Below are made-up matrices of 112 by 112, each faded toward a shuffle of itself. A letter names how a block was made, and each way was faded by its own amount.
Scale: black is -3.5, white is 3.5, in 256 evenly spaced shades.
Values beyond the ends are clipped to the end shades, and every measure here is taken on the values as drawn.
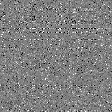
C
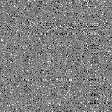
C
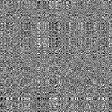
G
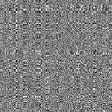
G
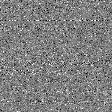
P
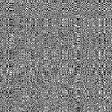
G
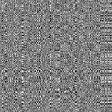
G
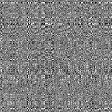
G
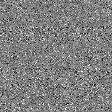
P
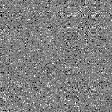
C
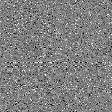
C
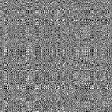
G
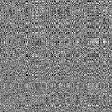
G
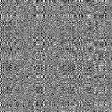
G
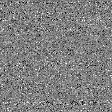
P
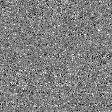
P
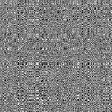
G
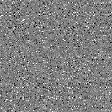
C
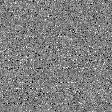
P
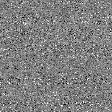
P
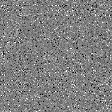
C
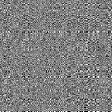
G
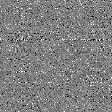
C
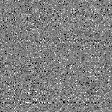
C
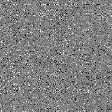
C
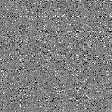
C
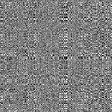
G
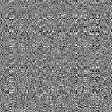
G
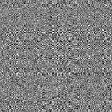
G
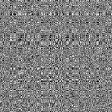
G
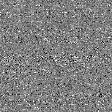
P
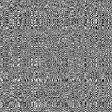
G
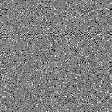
C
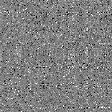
C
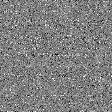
P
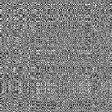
G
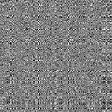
G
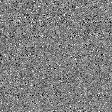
P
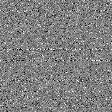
P
